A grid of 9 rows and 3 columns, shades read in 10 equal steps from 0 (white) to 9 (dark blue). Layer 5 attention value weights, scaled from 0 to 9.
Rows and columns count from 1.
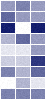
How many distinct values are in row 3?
2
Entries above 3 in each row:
3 3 2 2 1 1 2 0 3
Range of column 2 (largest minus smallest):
6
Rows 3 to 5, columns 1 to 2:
9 0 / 3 6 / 1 1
